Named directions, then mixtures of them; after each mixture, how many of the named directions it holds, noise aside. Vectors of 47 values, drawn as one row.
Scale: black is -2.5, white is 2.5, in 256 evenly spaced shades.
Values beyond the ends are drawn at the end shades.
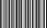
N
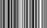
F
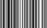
one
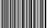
one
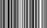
one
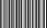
one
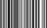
two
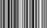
one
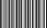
one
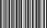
one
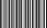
one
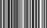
two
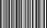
one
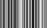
one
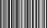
two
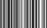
two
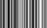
one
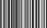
two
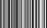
two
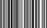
two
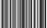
two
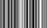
one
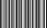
one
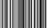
two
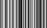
two
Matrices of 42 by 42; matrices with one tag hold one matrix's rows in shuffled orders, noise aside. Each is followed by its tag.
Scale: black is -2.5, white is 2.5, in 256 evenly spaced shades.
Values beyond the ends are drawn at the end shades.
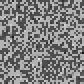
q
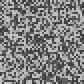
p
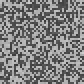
p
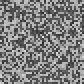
p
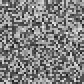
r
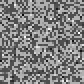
r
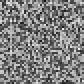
q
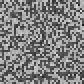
p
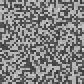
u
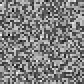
q
